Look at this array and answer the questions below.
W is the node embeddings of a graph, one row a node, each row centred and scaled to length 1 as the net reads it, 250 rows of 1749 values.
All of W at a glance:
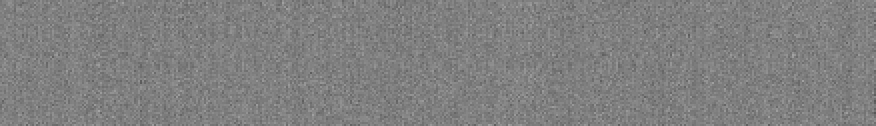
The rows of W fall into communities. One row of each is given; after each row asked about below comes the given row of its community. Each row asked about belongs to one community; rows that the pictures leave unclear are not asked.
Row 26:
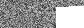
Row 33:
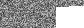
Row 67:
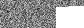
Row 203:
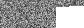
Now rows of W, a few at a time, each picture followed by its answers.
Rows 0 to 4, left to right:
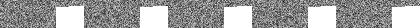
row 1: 26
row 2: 33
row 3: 67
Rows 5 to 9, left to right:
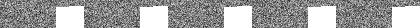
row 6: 26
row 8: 33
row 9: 203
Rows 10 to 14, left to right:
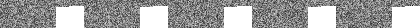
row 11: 33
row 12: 33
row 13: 33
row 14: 203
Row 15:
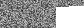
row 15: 33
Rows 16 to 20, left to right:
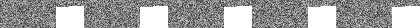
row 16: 203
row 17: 67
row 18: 67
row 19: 33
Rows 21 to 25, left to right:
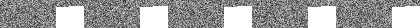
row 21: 203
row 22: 26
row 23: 67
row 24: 26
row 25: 67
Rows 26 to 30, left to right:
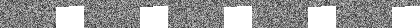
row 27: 26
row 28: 33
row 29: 203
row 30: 26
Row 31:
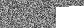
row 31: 33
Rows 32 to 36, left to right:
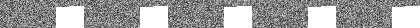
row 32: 33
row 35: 203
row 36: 67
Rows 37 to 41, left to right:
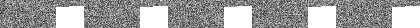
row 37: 67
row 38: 26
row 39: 67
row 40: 33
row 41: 203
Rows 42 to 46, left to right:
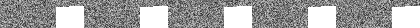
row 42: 203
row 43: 26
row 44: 33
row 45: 67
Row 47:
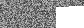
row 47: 203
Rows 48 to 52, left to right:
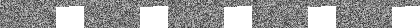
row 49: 67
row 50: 33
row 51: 26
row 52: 26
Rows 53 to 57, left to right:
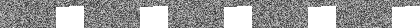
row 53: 203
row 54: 33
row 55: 203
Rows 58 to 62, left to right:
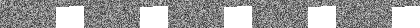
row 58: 203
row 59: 26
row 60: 26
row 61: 67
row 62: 203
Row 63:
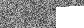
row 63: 67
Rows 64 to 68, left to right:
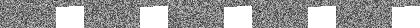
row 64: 67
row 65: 33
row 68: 26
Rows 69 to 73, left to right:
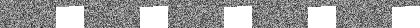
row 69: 67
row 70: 26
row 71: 26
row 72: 26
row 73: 67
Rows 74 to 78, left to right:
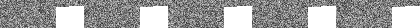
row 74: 26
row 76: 203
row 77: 67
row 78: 33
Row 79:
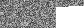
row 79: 33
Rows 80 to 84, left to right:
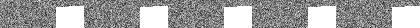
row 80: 67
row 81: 67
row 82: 33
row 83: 33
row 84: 33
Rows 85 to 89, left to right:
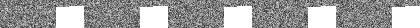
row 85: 33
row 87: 203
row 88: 33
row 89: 33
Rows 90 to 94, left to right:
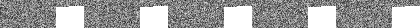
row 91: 26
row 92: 203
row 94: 33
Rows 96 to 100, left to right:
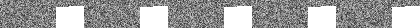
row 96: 203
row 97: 26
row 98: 33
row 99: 26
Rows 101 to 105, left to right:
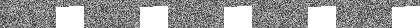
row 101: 26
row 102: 203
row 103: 33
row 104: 33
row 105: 67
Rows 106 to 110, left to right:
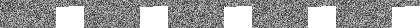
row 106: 33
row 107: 203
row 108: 26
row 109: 33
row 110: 33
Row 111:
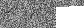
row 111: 67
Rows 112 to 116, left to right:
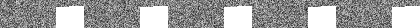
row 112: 33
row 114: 67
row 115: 203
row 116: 26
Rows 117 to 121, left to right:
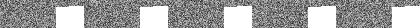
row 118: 67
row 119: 67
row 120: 203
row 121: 33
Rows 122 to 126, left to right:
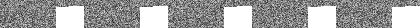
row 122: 26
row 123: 203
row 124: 203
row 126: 67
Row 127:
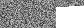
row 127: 67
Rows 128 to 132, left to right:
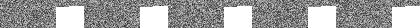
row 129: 67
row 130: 26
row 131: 67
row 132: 33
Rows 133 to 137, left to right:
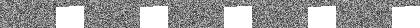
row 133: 203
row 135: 67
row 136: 67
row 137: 67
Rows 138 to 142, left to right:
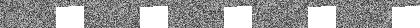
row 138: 33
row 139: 26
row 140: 203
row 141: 203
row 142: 26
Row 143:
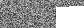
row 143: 203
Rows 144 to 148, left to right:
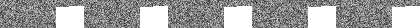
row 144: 26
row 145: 67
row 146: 26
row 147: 33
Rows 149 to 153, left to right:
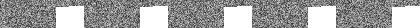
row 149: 203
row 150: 33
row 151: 203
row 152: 33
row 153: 33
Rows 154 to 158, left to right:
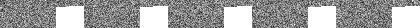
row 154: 33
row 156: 26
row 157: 26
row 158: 203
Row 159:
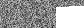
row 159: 67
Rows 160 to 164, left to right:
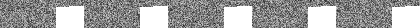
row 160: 33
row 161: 33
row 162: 67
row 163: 33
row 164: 33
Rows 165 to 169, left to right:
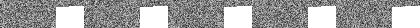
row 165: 203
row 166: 203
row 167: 203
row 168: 67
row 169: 67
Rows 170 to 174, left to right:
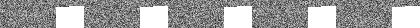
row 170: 26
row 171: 203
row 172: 26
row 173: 26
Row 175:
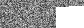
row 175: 26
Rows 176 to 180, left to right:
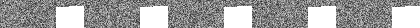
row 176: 203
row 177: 33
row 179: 26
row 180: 33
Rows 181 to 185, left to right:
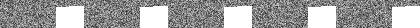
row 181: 33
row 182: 203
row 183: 33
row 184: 203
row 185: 67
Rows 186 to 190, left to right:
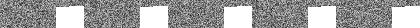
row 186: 203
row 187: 33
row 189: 26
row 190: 203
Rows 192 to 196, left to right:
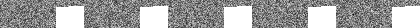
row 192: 203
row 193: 67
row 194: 33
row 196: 26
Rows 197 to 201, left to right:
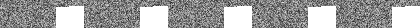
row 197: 33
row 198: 203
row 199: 33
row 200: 203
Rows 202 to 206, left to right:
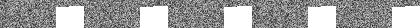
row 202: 26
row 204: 33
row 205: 26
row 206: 203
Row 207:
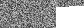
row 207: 33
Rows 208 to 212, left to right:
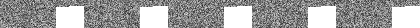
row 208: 67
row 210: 67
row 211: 33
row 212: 33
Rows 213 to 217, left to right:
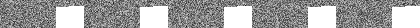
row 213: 67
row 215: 67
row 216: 33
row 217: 67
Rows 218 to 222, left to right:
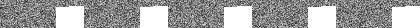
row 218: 26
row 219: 33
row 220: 33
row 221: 67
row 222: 67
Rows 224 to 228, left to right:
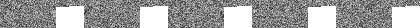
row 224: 26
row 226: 33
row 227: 26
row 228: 203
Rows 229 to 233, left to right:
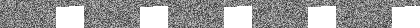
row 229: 67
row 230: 67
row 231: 33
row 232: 33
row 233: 203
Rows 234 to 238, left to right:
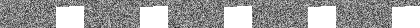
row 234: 67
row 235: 33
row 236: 67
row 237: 67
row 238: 67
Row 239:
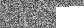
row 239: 33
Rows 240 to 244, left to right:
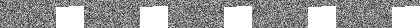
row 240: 33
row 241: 26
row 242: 203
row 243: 67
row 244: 26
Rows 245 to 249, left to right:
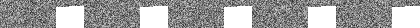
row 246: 33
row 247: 67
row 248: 26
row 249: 203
